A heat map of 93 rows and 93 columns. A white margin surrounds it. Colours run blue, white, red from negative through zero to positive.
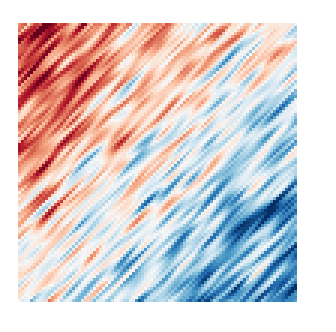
Ninth with the lowest average: bottom right. Lone odd cells: none. Grain: diagonal, up to the right. Ninth with the highest average: top left. Slope: up to the top left.
